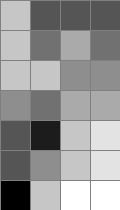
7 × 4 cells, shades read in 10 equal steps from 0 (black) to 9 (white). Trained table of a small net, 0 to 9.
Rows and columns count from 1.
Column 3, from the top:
3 6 5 6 7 7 9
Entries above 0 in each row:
4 4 4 4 4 4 3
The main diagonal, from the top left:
7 4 5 6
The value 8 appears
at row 5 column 4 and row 6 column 4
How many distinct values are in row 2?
3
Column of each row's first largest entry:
1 1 1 3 4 4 3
